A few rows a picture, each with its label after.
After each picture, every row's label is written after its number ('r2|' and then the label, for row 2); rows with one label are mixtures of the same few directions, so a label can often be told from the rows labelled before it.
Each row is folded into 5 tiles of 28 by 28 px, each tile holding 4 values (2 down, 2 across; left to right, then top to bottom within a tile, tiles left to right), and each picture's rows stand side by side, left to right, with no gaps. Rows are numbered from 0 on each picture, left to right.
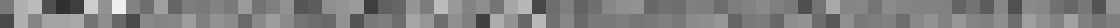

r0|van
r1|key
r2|van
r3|van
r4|van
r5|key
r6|van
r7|key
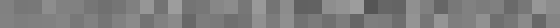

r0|van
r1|key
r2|van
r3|van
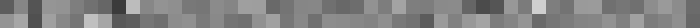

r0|key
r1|key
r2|van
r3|van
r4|van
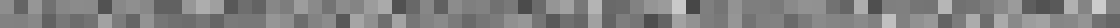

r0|key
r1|van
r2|van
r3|key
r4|key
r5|key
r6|key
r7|van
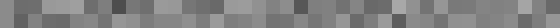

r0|van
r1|van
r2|van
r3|key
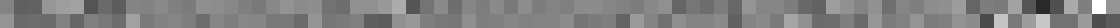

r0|van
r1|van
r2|key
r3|key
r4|van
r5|key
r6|key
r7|van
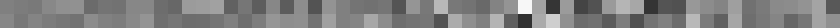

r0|van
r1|van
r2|key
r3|key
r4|van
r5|key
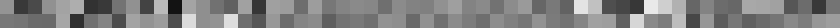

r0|van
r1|key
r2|key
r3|van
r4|van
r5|van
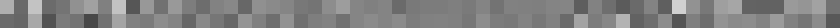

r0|key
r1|key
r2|van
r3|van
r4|van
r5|van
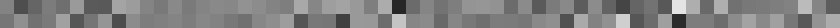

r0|van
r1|key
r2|van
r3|van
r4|van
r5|key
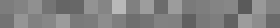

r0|van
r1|key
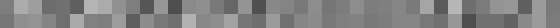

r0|van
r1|key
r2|key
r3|key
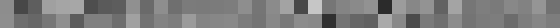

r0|van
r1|key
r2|key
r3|key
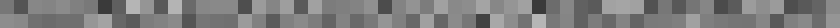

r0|key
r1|key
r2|key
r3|van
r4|van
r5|van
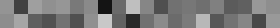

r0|key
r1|van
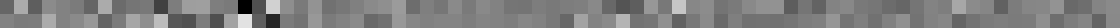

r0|key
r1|key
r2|key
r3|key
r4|van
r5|van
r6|van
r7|van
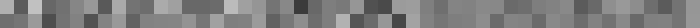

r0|key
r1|van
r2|van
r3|van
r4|van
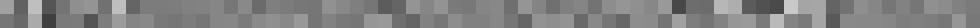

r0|key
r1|van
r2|key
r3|key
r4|van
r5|van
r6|van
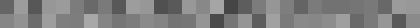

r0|key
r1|van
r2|van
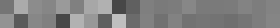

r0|van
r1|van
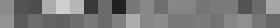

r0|van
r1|key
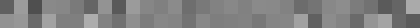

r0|key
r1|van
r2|key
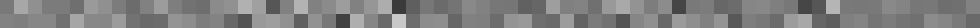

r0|van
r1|key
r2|van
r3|key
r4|van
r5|key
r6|key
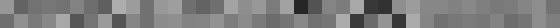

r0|van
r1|van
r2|van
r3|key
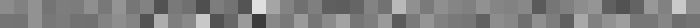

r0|key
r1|van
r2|van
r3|van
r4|van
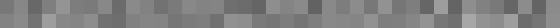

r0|key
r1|key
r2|key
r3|key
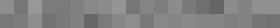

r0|key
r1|van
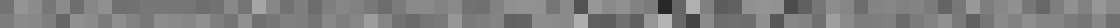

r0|van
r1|van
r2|key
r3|key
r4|key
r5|van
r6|key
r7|van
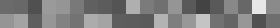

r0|key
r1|van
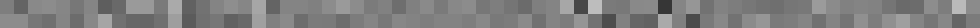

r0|key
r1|key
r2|van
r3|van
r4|key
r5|van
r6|van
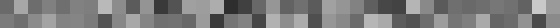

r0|key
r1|van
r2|key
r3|van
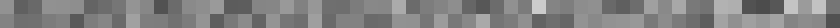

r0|van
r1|van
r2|key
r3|van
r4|van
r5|van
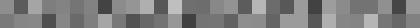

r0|key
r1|key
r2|key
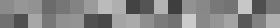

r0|key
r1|key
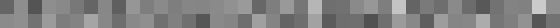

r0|key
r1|van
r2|key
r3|van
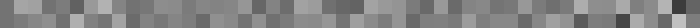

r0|van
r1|van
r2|van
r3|key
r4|van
